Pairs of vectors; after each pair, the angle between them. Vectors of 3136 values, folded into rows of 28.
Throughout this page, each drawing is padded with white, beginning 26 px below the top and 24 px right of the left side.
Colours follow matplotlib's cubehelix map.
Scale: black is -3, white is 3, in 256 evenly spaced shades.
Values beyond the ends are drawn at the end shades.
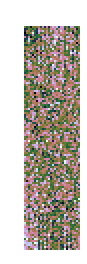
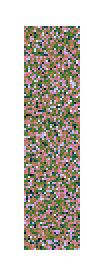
orthogonal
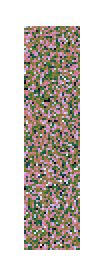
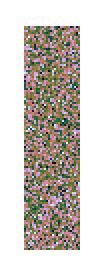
partly aligned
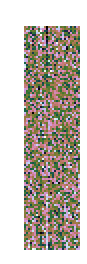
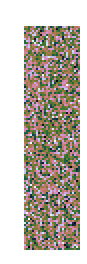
partly opposed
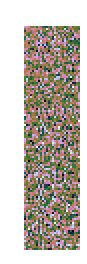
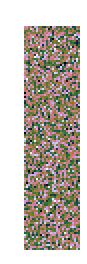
partly aligned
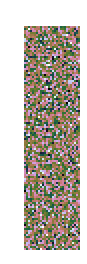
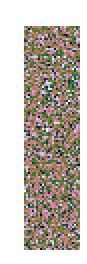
nearly opposite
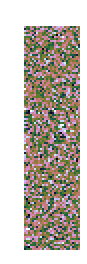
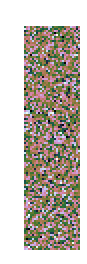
nearly opposite
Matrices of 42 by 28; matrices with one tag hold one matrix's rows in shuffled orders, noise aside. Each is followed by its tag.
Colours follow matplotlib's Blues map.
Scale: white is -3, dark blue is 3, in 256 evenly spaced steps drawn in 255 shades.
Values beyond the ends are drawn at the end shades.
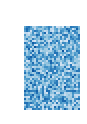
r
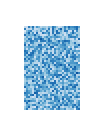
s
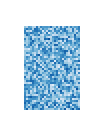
r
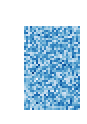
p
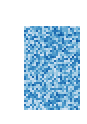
p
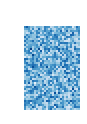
r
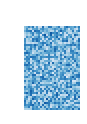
r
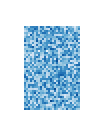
p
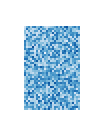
s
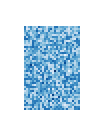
r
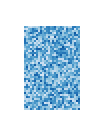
p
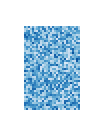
r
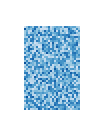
s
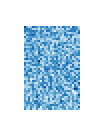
r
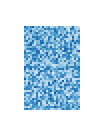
r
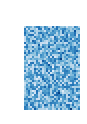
s
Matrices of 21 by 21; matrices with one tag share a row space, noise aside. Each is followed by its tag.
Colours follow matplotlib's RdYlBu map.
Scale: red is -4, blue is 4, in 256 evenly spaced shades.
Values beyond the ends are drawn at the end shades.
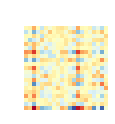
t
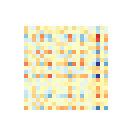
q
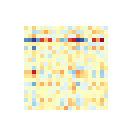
t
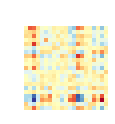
t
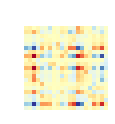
t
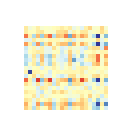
q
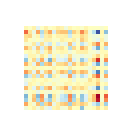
q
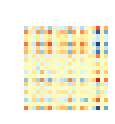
q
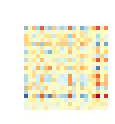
q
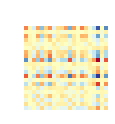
q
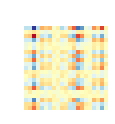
t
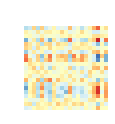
q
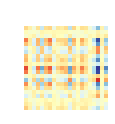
q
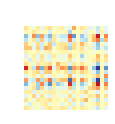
q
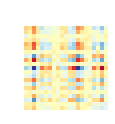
t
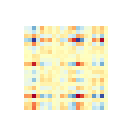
t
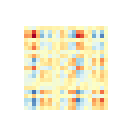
t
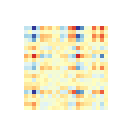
t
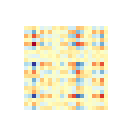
t
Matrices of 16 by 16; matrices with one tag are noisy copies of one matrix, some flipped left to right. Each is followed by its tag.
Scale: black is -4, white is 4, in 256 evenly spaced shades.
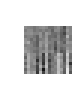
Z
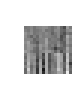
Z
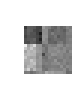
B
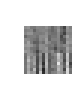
Z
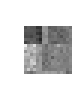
B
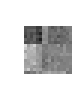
B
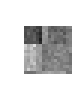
B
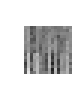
Z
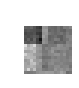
B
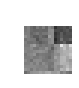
B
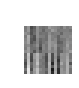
Z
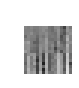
Z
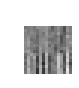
Z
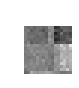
B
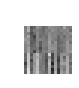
Z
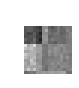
B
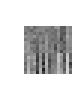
Z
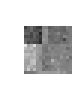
B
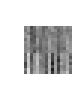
Z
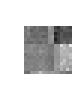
B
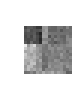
B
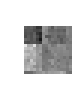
B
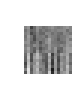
Z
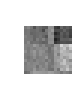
B
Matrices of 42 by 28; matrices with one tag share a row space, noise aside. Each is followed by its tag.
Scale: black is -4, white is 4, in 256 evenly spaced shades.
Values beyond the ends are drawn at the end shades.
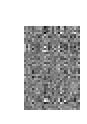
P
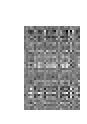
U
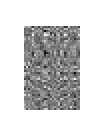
P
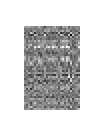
U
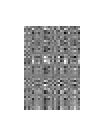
P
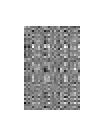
P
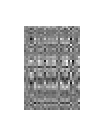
U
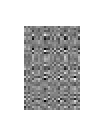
P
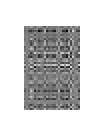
U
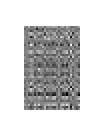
U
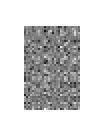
P
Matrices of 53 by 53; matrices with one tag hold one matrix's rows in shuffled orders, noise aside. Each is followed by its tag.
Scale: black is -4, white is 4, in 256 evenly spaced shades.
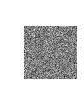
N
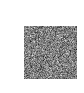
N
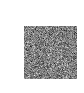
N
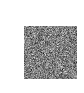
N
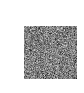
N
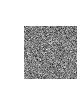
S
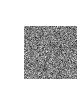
S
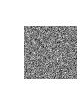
N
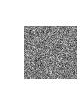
N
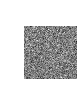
N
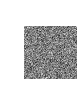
S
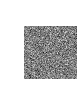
N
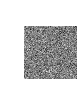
S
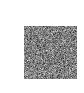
S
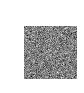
N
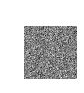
N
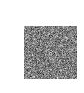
N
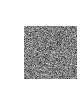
S
